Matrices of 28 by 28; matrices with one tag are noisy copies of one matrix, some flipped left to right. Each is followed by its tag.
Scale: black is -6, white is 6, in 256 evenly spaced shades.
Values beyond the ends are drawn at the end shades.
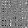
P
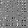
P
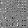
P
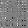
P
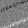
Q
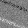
Q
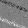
Q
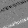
Q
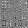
P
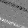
Q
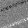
Q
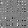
P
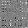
P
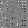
P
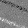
Q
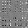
P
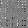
P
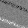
Q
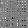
P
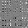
P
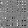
P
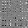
P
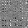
P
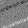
Q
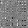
P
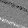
Q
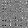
P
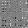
P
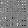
P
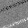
Q
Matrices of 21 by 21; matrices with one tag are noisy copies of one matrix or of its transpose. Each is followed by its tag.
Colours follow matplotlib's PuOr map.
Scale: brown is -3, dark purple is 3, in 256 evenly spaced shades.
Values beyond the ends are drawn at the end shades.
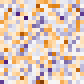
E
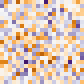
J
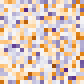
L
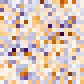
J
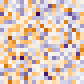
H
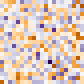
L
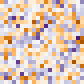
E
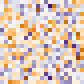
H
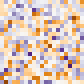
L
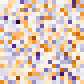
L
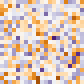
L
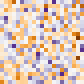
L
